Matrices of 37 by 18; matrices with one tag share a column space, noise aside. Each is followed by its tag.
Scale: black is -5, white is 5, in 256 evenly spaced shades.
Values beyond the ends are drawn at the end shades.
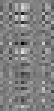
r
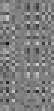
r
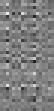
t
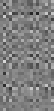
t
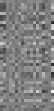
r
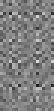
t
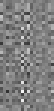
r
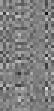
t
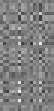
r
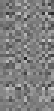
t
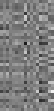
r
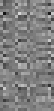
t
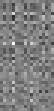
r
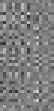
r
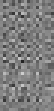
t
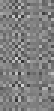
t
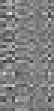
t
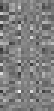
r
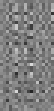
r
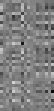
r
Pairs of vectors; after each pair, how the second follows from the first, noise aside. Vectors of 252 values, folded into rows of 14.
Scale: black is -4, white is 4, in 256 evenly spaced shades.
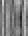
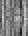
wrapped around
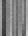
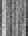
negated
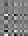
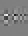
partly zeroed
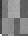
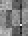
wrapped around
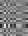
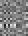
negated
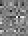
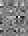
negated
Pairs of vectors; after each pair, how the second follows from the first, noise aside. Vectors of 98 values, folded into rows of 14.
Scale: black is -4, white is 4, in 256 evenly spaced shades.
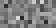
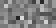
negated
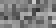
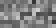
negated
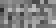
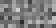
wrapped around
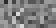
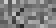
negated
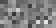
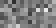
wrapped around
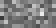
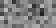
negated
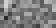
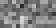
wrapped around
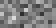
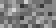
wrapped around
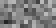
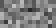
wrapped around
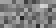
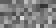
negated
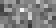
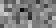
negated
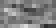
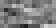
negated
